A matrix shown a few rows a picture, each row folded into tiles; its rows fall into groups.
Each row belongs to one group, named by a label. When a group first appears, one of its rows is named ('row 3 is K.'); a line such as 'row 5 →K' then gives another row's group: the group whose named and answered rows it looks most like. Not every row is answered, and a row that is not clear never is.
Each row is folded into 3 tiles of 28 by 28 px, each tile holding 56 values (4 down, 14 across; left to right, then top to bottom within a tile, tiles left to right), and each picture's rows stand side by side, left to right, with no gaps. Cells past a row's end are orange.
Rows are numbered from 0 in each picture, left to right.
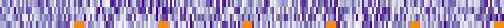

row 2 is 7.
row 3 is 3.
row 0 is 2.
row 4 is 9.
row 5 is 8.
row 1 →3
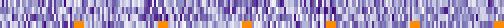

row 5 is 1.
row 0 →7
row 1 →8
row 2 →3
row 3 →3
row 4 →2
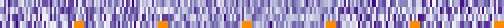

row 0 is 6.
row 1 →9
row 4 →9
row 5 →2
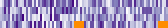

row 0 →6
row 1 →6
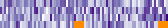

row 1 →8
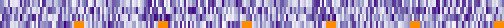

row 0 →9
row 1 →8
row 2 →1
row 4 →6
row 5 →7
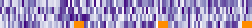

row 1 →2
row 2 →2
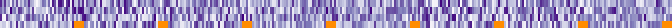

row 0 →3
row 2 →9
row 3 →3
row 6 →7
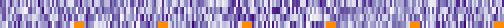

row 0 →2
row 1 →9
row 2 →8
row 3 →1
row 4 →9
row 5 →7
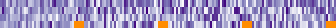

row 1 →2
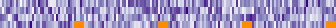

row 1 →6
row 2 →9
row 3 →1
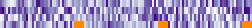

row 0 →7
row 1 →8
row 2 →6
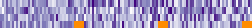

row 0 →1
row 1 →6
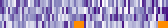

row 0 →7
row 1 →3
